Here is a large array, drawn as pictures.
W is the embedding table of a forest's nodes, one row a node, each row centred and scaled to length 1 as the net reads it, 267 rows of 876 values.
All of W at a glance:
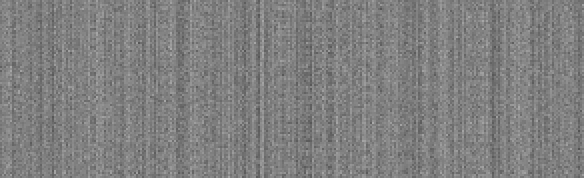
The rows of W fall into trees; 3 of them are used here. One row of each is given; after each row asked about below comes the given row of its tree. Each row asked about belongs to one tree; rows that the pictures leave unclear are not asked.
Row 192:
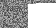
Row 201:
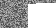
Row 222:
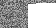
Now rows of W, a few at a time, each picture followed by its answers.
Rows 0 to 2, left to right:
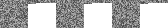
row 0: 222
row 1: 201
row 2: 201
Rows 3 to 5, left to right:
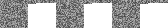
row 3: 201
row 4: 201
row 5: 222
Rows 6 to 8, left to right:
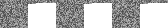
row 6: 222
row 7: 192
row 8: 222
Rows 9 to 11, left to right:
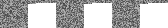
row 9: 222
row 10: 201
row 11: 201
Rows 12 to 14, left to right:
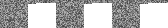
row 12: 201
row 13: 201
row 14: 201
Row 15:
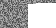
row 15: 192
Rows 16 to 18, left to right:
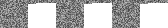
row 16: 222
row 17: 201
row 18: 192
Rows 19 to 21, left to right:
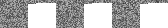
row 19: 222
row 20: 222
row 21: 201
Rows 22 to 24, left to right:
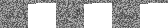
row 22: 222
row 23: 222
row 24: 222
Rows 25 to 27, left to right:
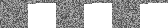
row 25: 192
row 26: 222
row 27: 201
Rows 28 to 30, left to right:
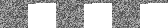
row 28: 222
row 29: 192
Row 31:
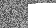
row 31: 222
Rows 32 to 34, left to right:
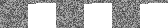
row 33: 192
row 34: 222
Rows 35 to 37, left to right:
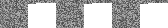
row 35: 201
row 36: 201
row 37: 201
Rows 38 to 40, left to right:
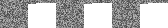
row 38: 222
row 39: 201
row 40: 201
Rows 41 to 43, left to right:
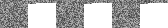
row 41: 201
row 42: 222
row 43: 222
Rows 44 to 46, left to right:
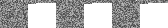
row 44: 222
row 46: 201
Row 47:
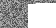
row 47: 192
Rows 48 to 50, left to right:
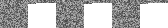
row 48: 201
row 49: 201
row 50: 222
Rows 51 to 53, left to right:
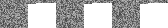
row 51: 201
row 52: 201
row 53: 222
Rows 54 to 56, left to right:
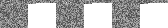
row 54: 192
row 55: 201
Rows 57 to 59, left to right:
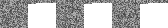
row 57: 222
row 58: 201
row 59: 222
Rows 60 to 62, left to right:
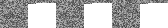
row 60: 222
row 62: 201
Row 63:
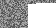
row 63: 201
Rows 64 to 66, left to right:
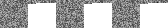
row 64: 201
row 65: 201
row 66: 201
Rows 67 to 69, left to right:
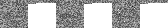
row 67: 222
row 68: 222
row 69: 222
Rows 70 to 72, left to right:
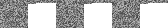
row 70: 222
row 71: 222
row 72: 222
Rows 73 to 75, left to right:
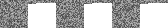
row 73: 201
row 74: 222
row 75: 192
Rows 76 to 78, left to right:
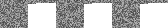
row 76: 201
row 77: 192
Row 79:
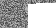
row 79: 201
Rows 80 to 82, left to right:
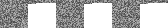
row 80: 222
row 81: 222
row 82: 222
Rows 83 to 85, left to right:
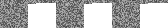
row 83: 201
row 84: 201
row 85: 192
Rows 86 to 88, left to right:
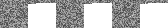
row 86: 222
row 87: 201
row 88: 192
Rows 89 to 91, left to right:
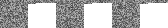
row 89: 222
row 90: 201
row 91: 201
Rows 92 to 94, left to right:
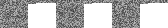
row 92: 222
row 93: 192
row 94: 222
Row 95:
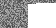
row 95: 201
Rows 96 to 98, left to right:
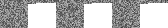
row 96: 201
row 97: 192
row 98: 201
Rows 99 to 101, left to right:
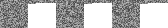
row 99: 192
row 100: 222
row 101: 192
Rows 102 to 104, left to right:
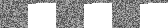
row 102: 222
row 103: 222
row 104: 201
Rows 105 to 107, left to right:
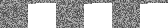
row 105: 192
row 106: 222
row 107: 192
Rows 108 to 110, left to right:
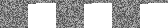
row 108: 222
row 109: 222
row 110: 222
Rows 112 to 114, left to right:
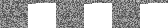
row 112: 222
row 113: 222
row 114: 222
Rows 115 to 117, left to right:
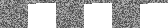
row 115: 201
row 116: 201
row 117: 222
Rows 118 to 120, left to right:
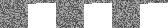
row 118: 201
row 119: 201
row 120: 201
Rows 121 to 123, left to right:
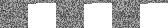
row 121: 222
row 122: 222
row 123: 222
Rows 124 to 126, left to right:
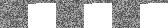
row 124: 222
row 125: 201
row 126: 222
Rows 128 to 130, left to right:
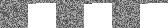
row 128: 192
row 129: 201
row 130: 192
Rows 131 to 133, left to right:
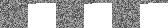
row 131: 192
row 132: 222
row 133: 201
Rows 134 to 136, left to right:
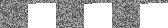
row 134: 192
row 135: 222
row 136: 201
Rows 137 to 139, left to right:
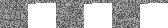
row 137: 201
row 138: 201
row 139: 222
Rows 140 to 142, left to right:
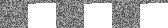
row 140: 222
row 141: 192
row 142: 222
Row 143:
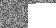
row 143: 192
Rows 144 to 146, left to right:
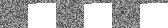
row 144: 222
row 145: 201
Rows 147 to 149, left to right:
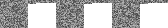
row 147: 201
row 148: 201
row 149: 222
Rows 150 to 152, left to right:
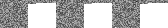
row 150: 201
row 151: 192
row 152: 192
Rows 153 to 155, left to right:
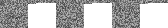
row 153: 222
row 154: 201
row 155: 192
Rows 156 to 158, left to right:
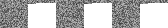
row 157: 222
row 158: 222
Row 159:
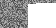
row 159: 201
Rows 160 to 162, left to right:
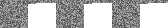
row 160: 222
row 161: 201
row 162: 201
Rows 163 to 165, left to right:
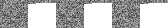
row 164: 222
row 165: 222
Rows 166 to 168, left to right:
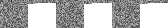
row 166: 192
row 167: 201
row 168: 192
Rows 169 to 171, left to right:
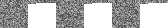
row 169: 201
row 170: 222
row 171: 201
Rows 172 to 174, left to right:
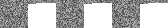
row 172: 222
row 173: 201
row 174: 222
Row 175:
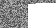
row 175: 222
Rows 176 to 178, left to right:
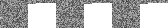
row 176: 192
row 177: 222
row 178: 201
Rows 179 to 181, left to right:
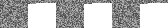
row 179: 222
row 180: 222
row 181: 222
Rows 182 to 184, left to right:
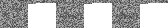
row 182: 192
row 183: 222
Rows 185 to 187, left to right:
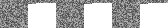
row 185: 222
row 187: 201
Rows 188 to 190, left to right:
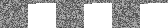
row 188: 192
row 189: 201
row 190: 222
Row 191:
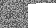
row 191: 222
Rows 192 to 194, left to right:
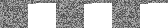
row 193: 222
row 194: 222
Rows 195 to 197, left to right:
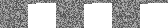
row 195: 201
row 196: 222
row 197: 222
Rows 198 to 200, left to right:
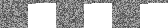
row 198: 222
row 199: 192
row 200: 222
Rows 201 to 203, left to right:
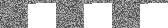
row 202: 201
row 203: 222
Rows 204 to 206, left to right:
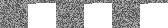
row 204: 201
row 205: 222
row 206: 222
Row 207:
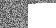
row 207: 222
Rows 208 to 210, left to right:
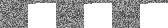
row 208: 192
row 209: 222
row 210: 222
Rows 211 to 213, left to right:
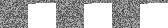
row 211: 222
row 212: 222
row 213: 222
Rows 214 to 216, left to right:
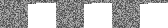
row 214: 201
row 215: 192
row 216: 201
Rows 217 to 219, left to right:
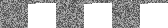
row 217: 192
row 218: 201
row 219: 192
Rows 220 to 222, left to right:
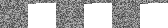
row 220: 201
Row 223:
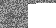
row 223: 222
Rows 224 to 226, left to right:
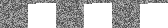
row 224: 192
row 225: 201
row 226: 192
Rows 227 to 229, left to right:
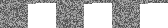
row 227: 192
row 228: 201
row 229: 192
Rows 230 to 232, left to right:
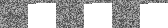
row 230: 222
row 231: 201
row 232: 201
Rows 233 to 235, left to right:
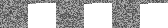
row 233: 222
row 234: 222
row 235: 201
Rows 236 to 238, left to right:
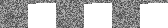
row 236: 222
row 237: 201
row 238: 222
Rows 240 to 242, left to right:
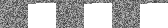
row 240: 222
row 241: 222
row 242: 192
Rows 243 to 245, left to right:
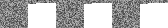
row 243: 201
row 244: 192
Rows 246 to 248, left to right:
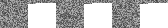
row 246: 192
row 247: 222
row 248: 201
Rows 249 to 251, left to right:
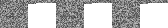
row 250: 222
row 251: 222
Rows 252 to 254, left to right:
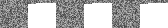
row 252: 222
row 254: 201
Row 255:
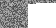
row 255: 201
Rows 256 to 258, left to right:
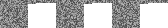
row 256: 192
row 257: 201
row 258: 201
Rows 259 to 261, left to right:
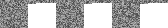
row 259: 201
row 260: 201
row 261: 222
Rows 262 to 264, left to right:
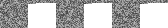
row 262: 192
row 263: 222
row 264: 222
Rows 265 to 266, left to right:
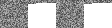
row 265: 222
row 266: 201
